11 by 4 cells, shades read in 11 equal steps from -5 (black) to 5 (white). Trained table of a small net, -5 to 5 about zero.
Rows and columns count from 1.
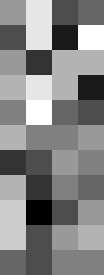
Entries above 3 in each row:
1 2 0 1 1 0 0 0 0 0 0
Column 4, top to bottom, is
-1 5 2 -4 -2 1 0 -1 1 2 0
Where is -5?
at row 9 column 2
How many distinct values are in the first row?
4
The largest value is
5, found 2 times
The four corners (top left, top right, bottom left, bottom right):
1 -1 -1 0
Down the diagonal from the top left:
1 4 2 -4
